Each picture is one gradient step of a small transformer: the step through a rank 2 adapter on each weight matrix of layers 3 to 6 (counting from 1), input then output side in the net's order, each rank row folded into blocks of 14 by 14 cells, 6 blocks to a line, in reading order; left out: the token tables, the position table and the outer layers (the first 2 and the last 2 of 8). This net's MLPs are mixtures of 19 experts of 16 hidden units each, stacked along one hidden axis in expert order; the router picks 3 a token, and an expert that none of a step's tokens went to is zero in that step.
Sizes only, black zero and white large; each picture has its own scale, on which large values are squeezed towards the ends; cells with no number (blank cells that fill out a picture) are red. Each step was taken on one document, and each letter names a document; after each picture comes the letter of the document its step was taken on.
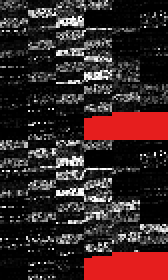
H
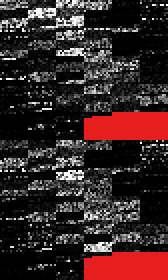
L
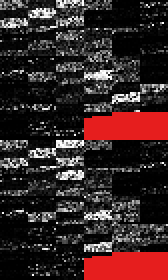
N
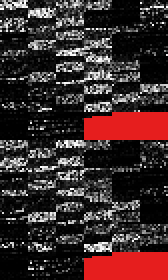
N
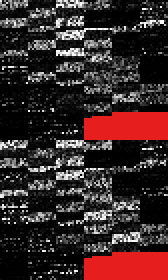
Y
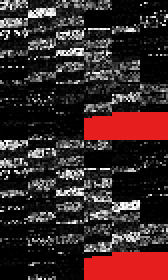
H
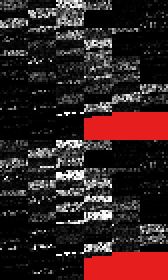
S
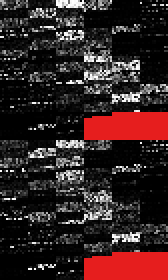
L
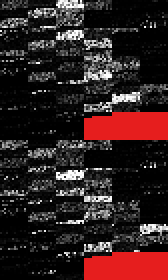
S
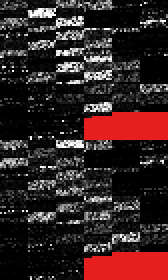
Y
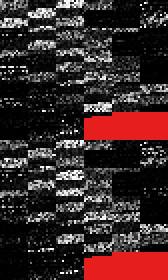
Y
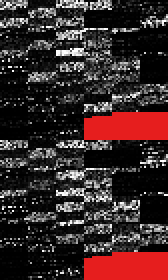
Y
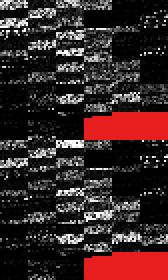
H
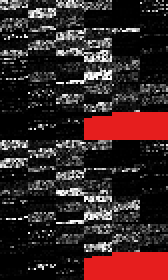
L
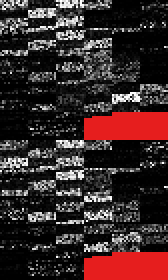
N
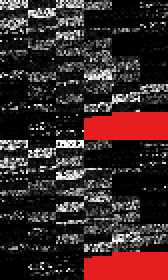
N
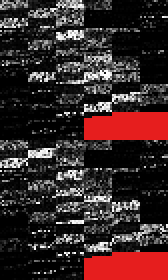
S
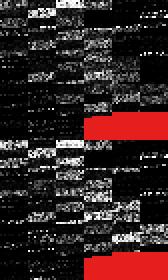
H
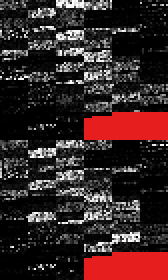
L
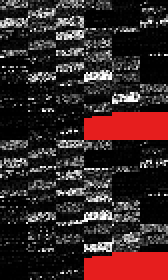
Y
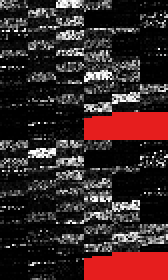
H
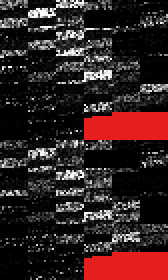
Y
